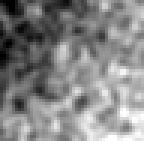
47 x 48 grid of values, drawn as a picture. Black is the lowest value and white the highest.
Stripes: none. Histogram: bell-shaped. Ninth with the highest average: bottom right. Grain: blotchy. Slope: up to the bottom right. Mirror symmetry: none.
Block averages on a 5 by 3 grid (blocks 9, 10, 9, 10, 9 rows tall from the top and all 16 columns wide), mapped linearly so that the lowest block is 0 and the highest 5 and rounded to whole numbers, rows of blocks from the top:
1 1 3 | 0 2 3 | 1 3 4 | 2 3 4 | 3 4 5
